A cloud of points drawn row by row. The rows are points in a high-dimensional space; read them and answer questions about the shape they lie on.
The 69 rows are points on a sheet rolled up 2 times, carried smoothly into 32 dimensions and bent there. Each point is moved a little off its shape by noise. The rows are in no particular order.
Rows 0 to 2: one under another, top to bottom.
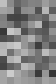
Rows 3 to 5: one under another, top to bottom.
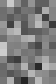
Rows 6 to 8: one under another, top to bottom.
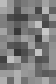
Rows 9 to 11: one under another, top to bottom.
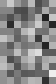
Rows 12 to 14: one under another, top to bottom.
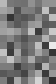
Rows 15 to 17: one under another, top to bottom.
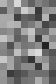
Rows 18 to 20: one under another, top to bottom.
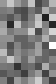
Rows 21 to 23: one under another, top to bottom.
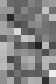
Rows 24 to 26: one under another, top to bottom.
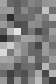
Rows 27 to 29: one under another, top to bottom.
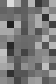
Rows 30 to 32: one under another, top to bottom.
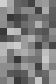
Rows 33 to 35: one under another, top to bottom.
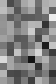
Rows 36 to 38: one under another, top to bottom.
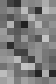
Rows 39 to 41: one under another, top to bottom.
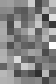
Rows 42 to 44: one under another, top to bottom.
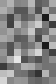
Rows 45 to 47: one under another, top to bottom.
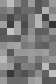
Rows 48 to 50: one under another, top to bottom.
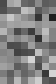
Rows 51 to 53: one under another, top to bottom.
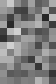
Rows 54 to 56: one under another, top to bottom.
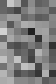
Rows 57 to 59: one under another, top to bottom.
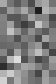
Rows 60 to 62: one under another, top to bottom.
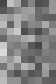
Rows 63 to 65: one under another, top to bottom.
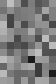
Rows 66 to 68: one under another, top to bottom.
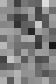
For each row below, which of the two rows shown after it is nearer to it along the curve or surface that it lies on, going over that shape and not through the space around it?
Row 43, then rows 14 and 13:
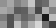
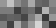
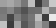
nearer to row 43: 13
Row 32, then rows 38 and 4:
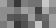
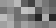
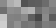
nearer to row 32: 38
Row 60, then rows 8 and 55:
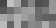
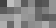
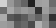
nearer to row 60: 8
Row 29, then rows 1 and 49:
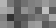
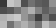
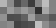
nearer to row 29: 49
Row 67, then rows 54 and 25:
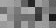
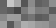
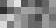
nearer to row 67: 25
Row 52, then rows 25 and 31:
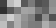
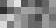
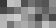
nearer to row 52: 25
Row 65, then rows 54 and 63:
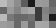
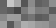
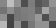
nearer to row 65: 54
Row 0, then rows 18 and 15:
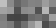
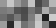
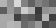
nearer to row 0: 18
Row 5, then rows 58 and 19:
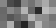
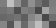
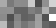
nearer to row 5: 19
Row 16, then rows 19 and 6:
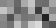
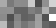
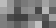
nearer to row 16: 19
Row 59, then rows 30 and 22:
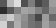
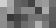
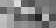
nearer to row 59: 22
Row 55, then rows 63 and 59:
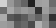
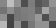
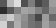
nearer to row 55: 59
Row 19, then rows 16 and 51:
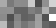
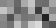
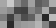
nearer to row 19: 16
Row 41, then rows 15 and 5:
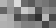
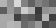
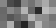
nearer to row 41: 15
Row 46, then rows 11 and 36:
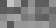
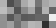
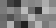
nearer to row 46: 11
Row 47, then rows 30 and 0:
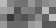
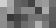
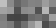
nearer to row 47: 0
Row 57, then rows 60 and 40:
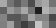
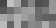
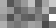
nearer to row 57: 40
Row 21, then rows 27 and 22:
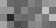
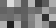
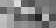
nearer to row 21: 27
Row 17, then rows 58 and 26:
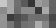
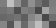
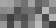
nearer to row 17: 26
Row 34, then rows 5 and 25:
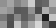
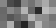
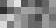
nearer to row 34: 5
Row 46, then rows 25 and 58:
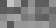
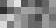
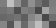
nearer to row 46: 58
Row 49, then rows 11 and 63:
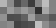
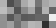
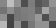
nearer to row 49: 11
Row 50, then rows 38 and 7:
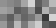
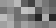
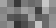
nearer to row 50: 7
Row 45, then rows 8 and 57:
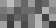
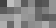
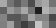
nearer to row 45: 8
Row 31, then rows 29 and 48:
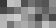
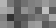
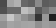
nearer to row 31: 48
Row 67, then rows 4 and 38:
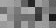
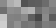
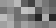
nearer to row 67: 38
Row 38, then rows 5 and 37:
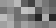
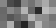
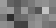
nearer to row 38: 5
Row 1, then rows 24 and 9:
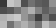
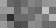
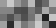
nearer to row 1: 9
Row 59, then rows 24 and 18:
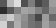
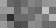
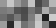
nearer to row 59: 18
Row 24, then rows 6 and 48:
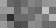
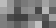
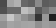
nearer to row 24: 6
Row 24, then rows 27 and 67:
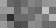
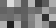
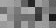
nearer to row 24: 27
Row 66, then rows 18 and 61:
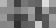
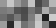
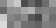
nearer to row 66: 18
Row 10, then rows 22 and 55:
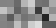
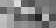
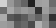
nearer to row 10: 55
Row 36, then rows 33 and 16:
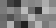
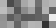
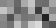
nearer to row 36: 33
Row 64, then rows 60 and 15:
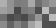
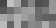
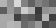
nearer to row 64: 60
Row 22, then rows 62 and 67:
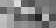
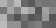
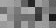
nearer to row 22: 67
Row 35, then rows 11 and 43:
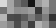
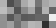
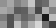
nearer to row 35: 11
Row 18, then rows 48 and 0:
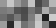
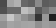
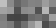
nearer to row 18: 0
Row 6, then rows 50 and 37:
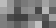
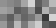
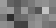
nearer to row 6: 37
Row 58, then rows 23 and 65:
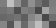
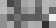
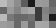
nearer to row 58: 23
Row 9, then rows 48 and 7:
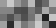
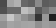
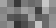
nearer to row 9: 7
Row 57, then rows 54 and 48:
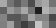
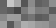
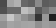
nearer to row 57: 48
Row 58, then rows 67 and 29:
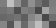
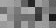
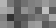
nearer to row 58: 29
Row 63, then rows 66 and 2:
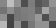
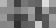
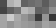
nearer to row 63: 66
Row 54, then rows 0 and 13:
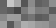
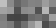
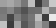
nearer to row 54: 13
